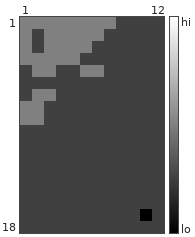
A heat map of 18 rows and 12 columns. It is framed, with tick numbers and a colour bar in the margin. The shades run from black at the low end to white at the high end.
Ninth with the highest average: top left. Slope: up to the top left. Average level on the scale: 30%. Stripes: none.
